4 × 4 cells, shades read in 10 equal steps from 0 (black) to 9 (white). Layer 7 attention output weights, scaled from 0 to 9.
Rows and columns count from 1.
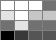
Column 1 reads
9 8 4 0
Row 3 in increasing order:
4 4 4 8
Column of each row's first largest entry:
1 2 2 3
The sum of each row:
31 31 20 8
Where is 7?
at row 2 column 3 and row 2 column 4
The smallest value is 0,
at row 4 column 1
